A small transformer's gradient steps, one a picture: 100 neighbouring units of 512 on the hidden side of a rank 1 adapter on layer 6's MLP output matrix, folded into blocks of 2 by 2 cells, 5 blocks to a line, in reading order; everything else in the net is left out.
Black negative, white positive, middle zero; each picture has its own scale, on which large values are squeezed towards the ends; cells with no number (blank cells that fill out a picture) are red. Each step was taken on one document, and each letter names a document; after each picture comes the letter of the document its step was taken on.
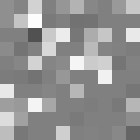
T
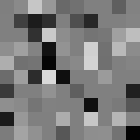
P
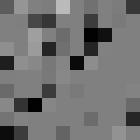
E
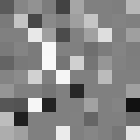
T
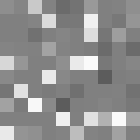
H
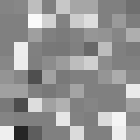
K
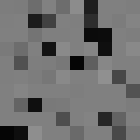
K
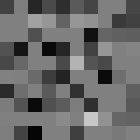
H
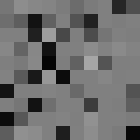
T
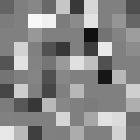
K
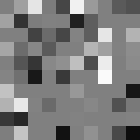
T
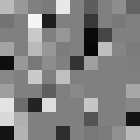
E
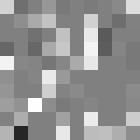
E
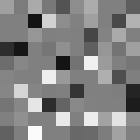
H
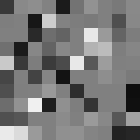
P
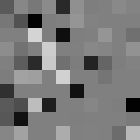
T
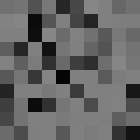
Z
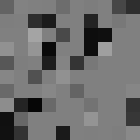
E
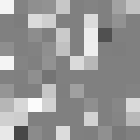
E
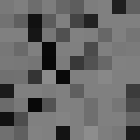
Z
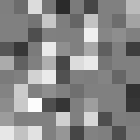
H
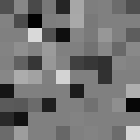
T
